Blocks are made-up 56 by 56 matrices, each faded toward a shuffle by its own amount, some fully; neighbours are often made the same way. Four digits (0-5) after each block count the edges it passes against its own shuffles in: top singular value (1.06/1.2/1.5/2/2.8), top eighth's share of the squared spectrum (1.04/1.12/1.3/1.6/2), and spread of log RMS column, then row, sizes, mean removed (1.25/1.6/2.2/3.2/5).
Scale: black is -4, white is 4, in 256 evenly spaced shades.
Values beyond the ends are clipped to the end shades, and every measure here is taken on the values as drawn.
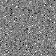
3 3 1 0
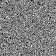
0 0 0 0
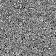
0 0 0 0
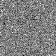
0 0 0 0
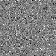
3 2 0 1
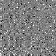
4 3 1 2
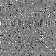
3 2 0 1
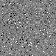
3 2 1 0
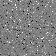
0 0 0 0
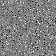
0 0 0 0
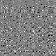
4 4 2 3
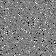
0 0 0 0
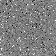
0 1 0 0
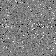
2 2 0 1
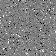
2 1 0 0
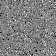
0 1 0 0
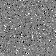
0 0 0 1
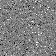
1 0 0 0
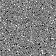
1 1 0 0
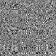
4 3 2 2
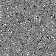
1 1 0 0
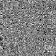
3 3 1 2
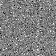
2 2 0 0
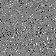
2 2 0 0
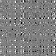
4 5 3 3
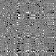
4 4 2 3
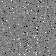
1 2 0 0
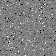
1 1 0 0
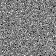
1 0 0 0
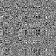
4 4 2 2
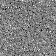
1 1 0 0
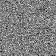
2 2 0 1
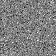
2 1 1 0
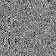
3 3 1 1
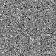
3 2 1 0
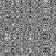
4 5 3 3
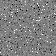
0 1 0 0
